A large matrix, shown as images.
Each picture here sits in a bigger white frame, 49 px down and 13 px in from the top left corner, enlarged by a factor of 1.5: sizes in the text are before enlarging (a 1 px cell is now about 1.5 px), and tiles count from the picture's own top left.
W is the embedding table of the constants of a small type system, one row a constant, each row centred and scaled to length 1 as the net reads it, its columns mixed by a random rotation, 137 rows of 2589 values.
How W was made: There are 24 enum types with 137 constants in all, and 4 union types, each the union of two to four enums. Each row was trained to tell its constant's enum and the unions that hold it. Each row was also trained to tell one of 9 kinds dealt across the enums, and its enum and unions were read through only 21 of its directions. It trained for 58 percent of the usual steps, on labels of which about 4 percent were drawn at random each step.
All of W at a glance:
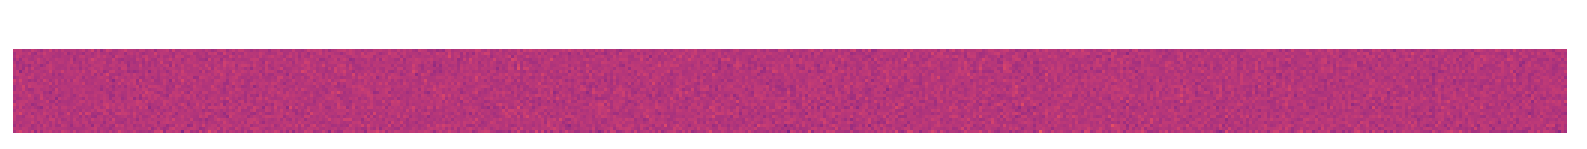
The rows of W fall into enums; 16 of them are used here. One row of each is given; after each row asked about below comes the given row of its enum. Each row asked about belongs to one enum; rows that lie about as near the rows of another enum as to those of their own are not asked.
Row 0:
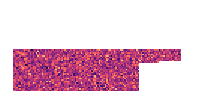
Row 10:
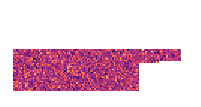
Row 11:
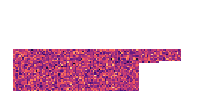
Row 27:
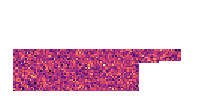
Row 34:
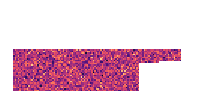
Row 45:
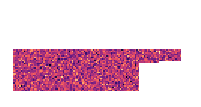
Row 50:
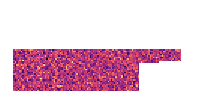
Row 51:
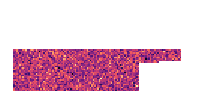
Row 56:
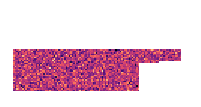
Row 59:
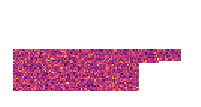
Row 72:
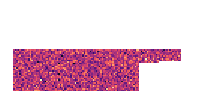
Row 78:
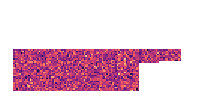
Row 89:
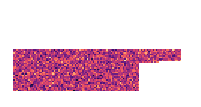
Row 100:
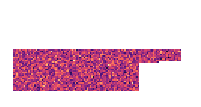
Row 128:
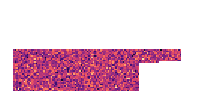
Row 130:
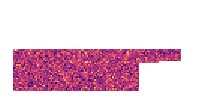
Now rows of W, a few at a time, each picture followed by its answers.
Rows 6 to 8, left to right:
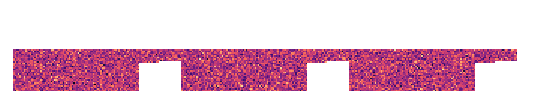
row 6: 72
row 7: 51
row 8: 59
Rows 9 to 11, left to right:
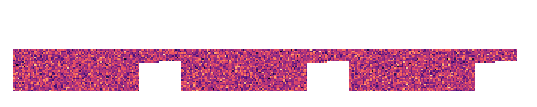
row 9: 45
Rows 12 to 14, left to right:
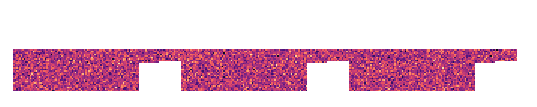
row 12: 100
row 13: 27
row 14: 45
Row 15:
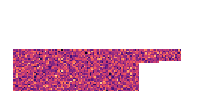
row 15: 100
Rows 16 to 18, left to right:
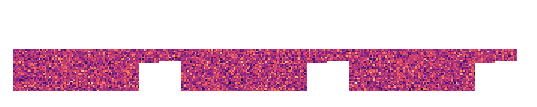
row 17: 51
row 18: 10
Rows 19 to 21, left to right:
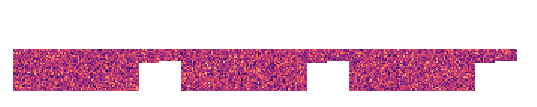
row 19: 59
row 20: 100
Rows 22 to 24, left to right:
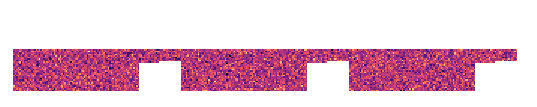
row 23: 72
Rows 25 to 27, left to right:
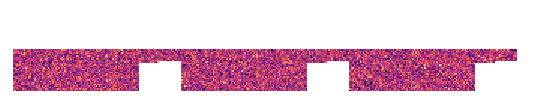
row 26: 0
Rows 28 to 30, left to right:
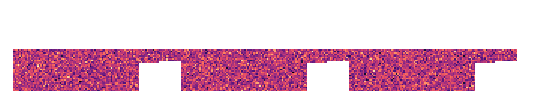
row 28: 130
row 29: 128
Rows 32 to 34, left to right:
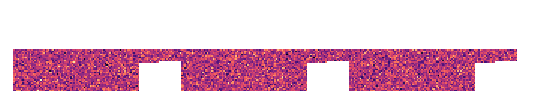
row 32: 72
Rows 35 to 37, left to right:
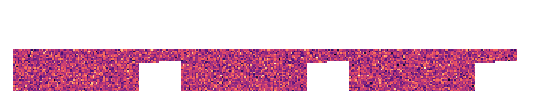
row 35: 56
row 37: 27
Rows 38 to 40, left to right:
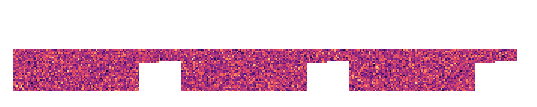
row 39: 11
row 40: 100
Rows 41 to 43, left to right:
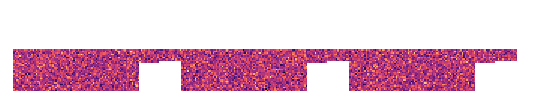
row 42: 50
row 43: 72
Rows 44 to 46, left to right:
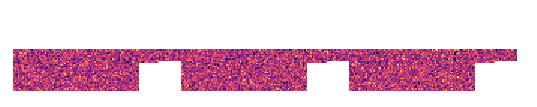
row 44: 11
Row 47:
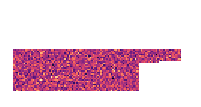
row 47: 72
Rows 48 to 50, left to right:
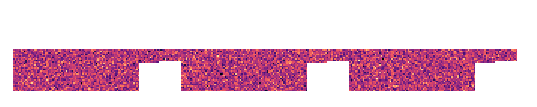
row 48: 45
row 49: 78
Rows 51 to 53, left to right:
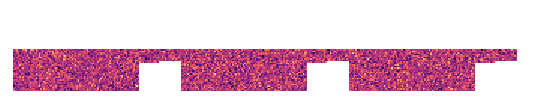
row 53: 10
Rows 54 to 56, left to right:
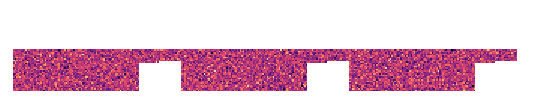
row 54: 27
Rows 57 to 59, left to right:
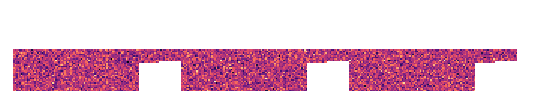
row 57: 11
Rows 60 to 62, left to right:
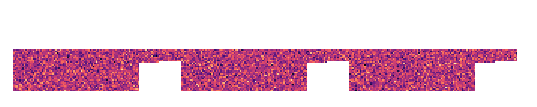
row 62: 27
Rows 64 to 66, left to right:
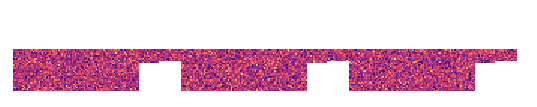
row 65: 45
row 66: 0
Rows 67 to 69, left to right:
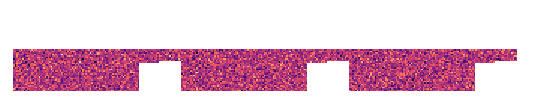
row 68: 27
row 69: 11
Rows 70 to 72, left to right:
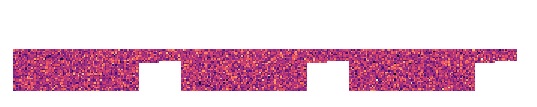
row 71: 130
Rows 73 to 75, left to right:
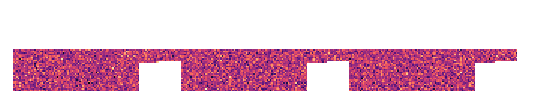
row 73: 78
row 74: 10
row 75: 45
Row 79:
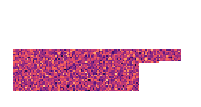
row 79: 130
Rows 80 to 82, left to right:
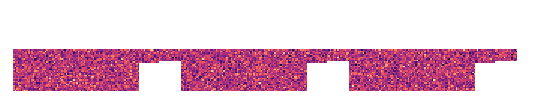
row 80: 56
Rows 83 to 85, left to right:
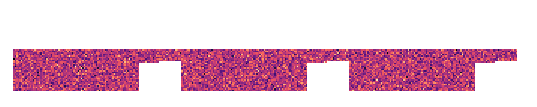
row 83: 59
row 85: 72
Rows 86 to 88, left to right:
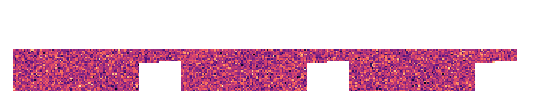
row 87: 59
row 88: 78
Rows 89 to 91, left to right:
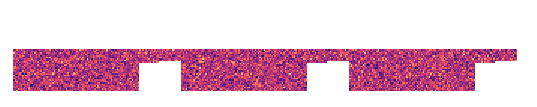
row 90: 128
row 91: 128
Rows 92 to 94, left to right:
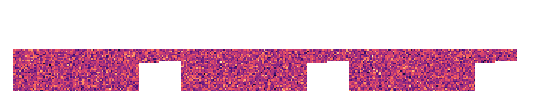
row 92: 50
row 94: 50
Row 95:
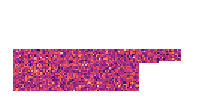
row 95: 128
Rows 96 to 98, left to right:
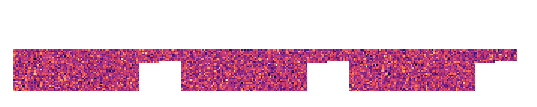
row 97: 100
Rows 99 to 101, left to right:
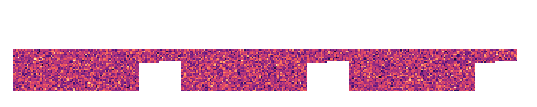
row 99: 128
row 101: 11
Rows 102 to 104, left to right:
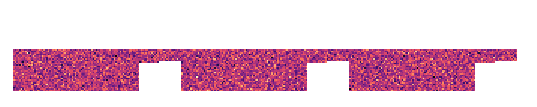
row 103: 51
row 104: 72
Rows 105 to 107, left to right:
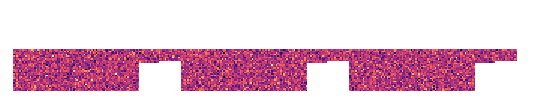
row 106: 27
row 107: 50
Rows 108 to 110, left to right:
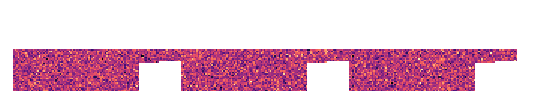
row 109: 78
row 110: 11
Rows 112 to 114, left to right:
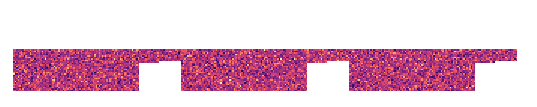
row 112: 50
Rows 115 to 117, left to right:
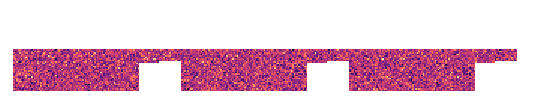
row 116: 51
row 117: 51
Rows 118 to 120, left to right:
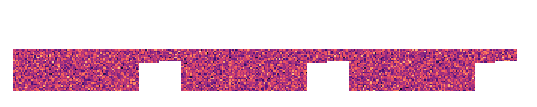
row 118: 130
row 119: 10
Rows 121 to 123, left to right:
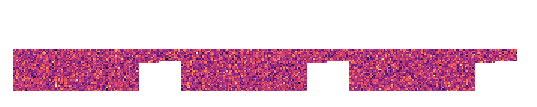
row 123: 59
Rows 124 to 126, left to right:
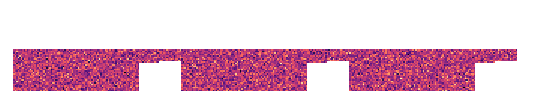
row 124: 11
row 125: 45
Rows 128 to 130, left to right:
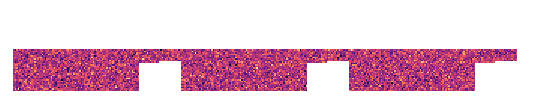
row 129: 27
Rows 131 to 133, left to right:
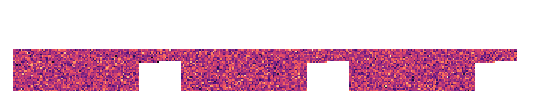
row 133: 51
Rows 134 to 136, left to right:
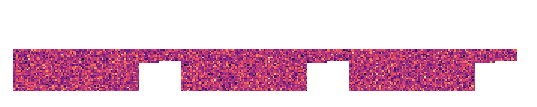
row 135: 45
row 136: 59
